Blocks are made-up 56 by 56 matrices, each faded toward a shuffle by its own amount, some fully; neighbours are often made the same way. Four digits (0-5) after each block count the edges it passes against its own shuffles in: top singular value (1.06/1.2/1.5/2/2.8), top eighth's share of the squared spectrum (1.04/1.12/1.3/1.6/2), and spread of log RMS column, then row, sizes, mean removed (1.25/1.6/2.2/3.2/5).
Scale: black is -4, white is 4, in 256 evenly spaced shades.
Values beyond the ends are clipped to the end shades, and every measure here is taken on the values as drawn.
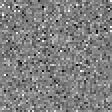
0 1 0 0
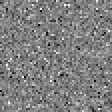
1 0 0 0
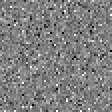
0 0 0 0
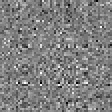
4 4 2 2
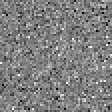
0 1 0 0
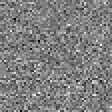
3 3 1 2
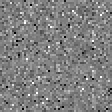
1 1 0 0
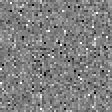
3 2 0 0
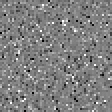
0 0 0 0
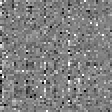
4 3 2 1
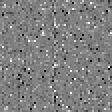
2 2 0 0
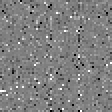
3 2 1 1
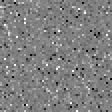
0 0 0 0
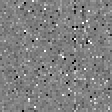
2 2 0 0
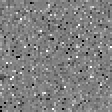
0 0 0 0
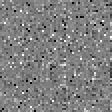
2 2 1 0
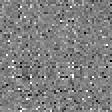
3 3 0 2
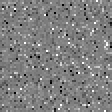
0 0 0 0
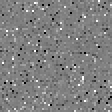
1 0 0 0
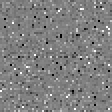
1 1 0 0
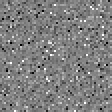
2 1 0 0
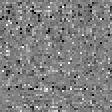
3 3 1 2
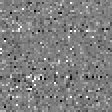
3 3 1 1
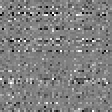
4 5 2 3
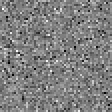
1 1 0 0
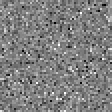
1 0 0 0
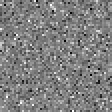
0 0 0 0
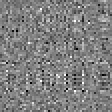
4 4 2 2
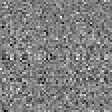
4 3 2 2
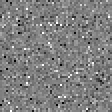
0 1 0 1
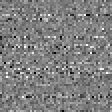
1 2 0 3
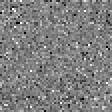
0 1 0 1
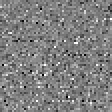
1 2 0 2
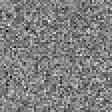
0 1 0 0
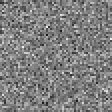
2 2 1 0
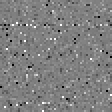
2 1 0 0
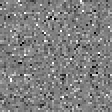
3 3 0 1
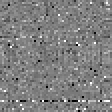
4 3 0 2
